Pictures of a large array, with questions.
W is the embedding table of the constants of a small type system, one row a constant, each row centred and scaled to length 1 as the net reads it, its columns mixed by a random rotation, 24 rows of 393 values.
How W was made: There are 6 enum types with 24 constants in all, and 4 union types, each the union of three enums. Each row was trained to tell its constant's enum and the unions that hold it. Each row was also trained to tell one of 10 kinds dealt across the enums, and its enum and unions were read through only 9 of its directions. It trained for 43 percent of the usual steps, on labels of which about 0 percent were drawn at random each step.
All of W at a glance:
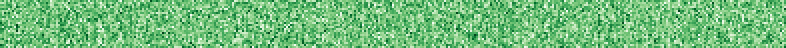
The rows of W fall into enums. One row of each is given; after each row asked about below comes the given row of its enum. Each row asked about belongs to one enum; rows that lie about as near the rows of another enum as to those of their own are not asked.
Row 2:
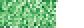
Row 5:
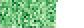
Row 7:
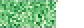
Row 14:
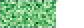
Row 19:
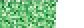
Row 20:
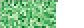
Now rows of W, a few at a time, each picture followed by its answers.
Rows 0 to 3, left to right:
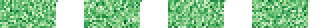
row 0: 19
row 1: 2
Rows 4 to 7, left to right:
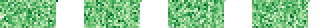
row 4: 19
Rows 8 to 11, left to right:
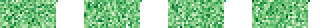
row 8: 7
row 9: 5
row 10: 20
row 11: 19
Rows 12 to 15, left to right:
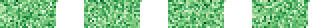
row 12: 20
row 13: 2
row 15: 20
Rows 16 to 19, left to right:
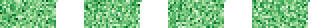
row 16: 7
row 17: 5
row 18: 5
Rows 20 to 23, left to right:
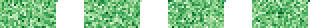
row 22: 7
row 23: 19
